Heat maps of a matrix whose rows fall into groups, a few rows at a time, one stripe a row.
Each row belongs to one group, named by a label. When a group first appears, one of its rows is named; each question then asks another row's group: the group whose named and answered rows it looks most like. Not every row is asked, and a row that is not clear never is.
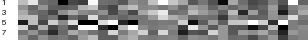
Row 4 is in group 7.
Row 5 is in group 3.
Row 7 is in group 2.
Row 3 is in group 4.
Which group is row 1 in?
7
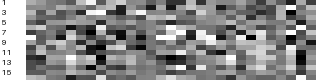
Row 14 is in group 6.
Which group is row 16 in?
7
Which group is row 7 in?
6
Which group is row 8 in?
4
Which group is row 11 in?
6
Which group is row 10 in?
3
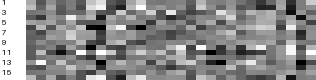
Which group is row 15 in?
6
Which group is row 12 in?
6
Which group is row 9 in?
3
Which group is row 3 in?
2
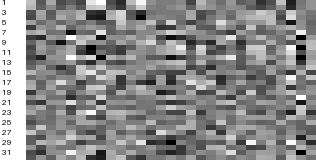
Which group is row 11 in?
6
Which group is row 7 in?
7
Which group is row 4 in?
3
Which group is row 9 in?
2
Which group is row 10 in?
6
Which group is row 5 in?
2
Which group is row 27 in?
4
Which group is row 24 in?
3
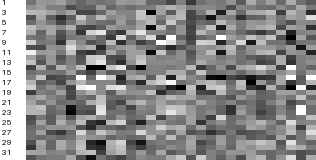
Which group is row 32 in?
6
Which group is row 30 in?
3
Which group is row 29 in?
3
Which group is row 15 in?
6
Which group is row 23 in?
7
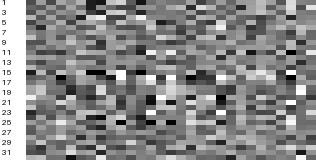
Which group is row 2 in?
6
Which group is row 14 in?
4
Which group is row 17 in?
2
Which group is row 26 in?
3
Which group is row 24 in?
3
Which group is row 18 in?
7
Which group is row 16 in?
2
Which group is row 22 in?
4
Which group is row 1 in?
3
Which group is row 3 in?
3
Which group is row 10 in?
3
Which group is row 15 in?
3
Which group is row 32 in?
7
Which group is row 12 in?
4
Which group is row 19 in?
7
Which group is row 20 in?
4
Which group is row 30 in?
6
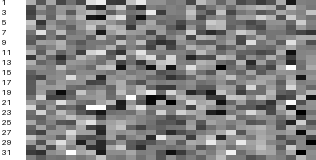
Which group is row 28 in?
4
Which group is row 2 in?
3
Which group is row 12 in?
2
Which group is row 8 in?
6
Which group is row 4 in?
3
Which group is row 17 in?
3
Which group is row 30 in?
3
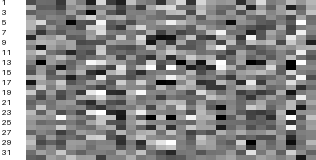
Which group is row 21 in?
6
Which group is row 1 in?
6
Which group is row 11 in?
7
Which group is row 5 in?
7
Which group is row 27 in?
2
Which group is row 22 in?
6
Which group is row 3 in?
6
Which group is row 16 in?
7
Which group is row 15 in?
3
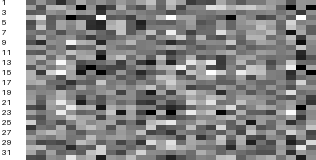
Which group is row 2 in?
2
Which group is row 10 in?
7
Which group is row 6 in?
3
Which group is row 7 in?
2
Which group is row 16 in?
4
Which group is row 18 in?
2
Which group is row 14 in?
6
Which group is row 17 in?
7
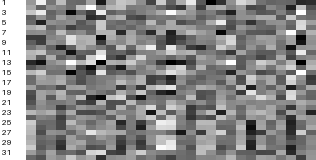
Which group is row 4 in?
3
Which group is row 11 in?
7
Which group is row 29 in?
4
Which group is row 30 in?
4
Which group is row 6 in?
7
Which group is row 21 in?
6
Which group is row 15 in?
7
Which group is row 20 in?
3
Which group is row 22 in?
2
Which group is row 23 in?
4
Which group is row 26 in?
4
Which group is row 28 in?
4
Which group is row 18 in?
4
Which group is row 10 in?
2
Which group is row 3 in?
7
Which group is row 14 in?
6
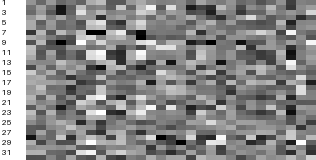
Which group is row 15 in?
4
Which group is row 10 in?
4
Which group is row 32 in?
6
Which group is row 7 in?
3
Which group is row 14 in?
3
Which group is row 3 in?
2
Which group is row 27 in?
3
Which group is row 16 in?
7
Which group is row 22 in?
2
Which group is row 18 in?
7
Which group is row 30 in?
4
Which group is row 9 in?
2
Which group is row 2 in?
2
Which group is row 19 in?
7
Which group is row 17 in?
4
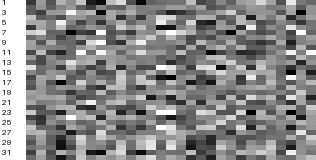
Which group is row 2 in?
6
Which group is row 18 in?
3
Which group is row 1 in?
3
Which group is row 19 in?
7
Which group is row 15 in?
2
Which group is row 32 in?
2
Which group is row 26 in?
4
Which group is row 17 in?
2
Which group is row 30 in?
2
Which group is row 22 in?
6
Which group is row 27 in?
7
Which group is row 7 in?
7
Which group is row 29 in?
2
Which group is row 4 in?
4
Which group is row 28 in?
2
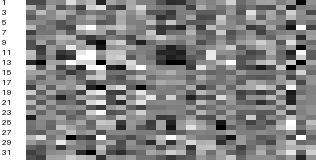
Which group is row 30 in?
6
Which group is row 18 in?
3
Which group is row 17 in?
6
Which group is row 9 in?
3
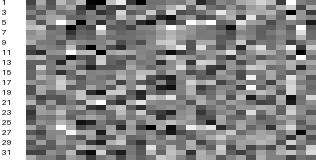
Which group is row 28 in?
2
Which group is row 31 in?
6
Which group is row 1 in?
3
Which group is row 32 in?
4
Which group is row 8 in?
7
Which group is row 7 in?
7
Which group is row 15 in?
2
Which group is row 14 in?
6
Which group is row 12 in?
7
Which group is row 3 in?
2
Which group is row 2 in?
6
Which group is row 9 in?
4
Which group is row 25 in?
6
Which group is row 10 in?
6
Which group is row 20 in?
4
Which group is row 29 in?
3
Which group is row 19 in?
3
